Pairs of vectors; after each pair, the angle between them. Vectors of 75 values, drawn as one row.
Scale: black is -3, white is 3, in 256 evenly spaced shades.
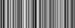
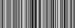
partly aligned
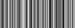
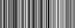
partly opposed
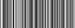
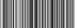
nearly parallel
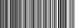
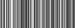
partly opposed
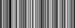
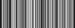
nearly parallel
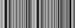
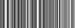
nearly opposite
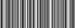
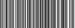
partly aligned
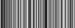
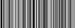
partly aligned
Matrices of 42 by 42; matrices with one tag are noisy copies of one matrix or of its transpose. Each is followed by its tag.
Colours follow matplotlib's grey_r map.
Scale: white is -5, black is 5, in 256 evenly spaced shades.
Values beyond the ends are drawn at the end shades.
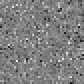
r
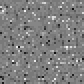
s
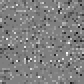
r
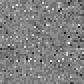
r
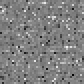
s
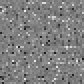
s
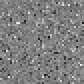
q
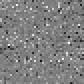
r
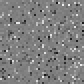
q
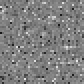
s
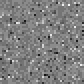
q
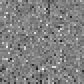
r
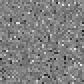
q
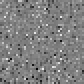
r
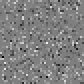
q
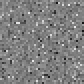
q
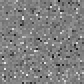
q
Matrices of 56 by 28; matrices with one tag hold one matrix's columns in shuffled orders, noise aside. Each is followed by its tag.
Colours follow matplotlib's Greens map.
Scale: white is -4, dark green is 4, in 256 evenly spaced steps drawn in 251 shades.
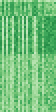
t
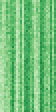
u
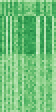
t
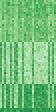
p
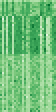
t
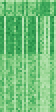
t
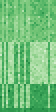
p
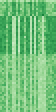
t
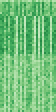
t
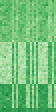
p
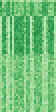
t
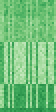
p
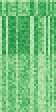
t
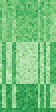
p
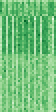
t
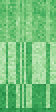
p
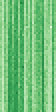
u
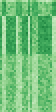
t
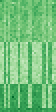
p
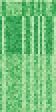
t
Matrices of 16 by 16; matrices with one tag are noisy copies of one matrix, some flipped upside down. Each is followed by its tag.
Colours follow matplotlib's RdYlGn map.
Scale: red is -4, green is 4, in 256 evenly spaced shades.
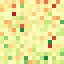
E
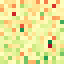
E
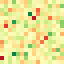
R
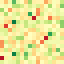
R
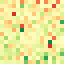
E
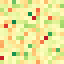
R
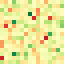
R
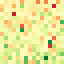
E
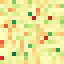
R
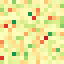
R
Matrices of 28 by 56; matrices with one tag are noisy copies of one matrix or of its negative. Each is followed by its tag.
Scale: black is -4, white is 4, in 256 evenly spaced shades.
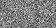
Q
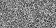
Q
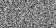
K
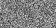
Q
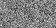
Q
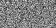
K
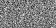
K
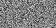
K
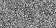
Q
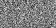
K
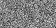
Q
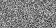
Q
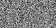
K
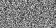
K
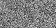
Q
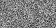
Q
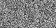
Q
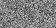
Q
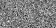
Q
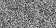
Q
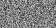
K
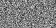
K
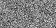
Q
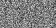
K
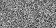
Q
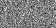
K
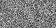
Q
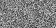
Q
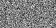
K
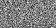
K
